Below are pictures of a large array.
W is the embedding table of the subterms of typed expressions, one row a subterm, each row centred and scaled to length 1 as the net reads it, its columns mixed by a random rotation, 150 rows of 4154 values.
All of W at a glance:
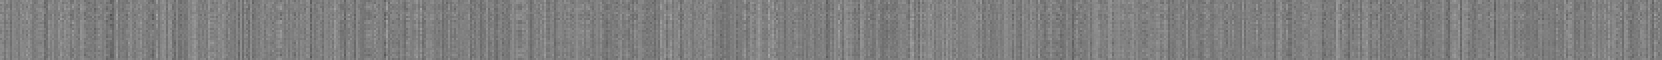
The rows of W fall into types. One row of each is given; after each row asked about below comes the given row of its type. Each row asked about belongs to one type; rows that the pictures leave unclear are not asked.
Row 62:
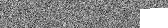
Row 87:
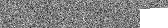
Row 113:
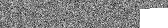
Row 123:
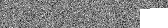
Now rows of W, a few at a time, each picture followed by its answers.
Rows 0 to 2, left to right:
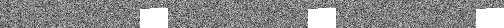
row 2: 62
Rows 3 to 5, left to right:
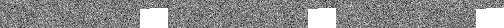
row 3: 113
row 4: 123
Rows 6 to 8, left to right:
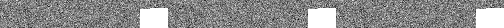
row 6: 62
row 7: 113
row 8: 62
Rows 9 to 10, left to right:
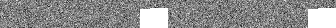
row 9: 62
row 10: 123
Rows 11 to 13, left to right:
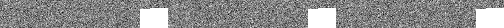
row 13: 123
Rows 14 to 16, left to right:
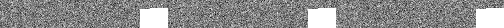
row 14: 113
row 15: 123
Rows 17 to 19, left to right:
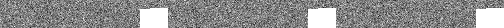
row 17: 87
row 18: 62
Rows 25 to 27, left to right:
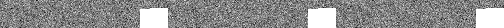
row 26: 62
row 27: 113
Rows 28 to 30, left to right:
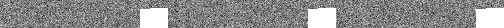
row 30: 87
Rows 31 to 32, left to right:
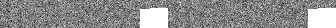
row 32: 113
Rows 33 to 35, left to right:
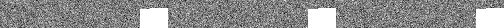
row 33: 113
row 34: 123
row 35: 62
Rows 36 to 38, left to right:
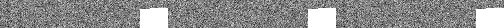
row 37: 62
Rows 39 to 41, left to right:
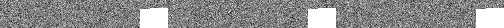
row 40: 123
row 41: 113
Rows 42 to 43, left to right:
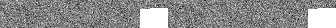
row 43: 113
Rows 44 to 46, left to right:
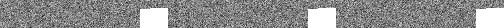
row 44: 62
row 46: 62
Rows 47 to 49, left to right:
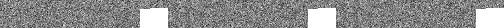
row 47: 62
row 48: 113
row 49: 113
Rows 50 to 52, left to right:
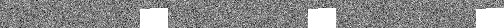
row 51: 62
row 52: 87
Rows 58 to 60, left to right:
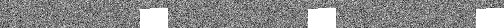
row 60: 62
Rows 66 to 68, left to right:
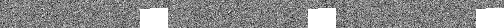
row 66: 123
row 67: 123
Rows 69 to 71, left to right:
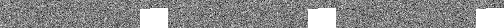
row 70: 123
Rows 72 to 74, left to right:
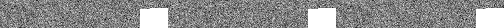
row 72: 113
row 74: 113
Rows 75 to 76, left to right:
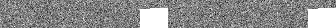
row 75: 87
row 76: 123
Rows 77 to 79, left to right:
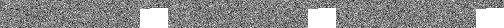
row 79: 123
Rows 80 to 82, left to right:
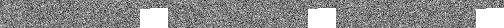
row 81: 113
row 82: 123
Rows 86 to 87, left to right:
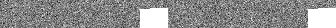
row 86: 123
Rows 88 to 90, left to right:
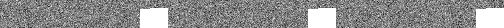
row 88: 62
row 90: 123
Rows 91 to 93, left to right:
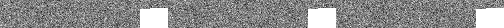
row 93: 87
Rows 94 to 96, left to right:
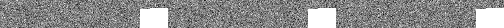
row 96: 123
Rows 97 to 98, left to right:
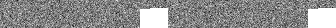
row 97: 123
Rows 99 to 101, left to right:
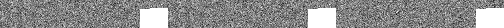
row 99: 113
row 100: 113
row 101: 123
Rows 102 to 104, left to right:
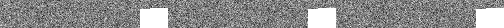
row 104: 87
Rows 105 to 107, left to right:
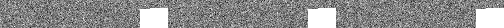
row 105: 87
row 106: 123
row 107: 113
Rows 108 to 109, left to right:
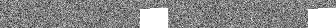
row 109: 87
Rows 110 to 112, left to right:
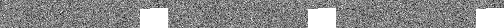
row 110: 123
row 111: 87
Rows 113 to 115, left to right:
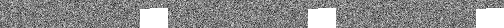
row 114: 62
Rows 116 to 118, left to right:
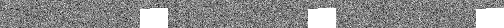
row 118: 87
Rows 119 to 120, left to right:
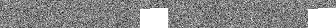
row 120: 87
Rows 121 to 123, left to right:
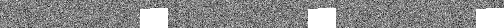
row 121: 62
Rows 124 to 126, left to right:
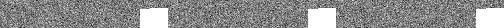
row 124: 113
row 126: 62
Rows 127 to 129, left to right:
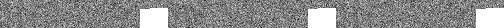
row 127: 113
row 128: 113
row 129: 113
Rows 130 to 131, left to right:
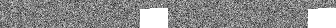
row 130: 113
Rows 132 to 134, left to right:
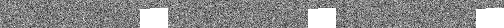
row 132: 87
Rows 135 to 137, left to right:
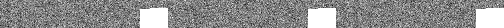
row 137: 113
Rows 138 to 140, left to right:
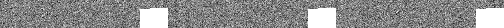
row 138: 123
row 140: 123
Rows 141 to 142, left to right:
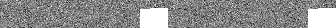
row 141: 62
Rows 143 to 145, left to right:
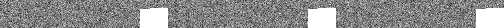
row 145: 113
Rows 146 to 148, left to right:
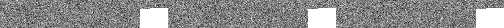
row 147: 87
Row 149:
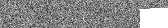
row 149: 87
